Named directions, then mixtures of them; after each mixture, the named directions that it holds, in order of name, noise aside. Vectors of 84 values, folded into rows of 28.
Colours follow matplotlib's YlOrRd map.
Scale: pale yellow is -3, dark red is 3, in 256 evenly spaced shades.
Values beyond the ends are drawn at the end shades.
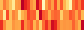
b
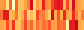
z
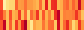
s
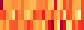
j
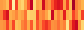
z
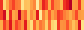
b, s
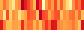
b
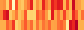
z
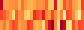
j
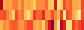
j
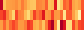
j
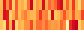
s, z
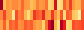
j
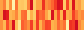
z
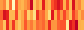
z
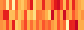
z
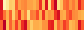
j, s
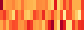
j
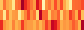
b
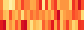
b, s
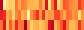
j, s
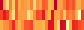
j, z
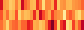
b, j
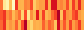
s, z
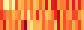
s, z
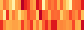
b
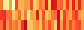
s, z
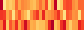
j, s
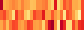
j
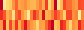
j, s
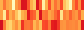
b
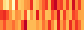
s, z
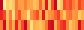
j, s
